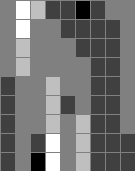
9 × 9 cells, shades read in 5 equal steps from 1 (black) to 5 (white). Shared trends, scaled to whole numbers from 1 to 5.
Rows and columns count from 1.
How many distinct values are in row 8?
4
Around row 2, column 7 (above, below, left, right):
2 2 2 2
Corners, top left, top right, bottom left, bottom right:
3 3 2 2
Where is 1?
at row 1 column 6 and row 9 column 3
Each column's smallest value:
2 3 1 2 2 1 2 2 2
